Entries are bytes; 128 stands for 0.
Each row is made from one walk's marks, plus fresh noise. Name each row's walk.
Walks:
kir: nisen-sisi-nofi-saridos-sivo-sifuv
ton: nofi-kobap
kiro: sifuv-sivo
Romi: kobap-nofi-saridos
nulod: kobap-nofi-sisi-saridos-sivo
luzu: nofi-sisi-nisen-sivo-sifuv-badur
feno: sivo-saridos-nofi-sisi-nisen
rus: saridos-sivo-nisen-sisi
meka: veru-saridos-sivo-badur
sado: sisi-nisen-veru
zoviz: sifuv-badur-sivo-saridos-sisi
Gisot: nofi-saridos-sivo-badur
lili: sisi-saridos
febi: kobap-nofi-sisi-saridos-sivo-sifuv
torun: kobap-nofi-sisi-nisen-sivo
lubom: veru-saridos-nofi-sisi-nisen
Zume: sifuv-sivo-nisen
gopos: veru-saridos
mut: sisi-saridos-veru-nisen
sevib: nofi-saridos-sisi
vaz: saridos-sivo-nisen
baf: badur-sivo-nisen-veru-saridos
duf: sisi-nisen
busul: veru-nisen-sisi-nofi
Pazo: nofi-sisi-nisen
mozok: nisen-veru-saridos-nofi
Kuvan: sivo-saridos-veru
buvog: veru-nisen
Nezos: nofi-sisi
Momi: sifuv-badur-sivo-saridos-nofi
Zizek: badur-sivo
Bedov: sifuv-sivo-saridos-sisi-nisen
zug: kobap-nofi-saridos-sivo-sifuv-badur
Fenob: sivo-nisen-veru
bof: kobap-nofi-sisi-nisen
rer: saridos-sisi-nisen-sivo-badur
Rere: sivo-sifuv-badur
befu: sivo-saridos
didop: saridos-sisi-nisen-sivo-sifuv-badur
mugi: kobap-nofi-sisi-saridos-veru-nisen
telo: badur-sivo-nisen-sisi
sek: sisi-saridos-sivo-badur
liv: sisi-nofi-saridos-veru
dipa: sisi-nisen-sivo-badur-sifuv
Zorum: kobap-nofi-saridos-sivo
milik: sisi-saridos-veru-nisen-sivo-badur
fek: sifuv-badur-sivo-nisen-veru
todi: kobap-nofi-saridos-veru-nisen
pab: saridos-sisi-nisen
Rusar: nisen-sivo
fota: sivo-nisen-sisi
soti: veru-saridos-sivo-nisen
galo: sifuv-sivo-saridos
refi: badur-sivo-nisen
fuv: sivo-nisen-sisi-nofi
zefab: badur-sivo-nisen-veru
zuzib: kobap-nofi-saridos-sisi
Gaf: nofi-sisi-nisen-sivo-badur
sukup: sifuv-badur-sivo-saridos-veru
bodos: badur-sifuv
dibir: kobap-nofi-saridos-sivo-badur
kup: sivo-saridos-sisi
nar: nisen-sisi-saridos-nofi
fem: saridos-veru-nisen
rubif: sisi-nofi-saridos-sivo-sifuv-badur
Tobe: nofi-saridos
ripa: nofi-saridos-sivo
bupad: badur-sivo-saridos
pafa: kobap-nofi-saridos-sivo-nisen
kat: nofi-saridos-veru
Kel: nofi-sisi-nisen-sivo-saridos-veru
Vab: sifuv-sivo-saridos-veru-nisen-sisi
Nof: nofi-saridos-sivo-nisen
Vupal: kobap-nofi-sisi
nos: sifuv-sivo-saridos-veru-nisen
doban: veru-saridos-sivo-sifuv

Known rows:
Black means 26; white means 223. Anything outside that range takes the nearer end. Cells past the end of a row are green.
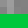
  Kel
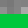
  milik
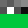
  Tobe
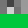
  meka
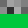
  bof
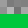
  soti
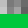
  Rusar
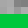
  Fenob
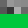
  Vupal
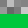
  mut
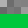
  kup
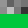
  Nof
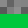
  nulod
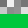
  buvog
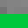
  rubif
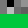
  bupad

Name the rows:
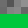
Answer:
zug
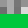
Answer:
doban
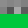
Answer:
torun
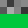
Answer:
Zorum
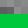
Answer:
febi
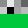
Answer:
duf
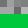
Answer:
fem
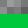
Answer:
nar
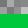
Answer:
fek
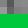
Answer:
rer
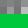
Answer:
sukup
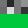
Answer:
Gisot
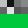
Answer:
befu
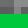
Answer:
zuzib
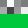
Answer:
sado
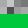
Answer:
Zume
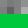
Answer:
zoviz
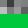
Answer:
refi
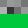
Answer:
pab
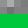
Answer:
kir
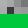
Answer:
fota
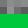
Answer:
sevib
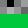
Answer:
Zizek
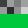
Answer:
bodos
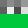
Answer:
gopos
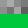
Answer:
fuv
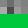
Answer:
telo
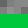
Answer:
todi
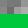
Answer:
Rere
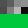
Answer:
ton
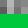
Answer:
liv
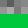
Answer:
baf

